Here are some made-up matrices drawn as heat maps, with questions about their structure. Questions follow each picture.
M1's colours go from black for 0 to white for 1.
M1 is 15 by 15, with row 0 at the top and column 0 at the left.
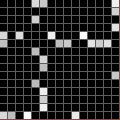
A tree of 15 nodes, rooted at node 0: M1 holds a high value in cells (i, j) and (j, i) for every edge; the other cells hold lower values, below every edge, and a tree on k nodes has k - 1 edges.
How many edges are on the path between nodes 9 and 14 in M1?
1
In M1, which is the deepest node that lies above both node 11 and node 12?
5
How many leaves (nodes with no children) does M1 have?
11
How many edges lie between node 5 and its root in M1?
1
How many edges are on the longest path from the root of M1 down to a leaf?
2
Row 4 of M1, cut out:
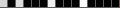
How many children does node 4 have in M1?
3
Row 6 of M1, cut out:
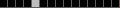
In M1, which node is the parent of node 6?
4
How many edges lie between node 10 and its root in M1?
2
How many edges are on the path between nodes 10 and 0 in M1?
2
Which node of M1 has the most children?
5
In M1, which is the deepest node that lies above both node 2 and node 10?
4
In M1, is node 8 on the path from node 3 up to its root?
no
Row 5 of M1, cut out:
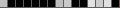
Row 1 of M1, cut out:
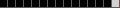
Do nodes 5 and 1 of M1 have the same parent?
no
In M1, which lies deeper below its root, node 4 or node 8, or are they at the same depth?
node 8
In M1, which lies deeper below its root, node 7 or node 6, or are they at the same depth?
the same depth
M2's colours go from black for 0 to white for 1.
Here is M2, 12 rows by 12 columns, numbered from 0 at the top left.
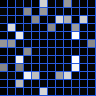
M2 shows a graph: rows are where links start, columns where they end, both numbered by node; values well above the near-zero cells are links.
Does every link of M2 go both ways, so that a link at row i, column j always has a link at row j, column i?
yes
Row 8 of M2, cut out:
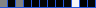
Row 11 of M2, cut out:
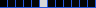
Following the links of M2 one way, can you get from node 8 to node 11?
yes
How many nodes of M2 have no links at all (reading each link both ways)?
0
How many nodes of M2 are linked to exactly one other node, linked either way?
3
